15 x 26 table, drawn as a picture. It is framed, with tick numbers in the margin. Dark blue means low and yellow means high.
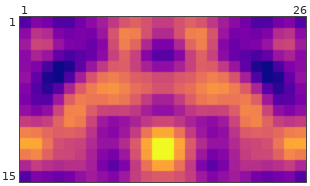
No row or column stands out. No lone cell stands out from its neighbours. The ninth with the highest average is the bottom middle. It is mirror symmetric from left to right. The field is mottled with small blotches.
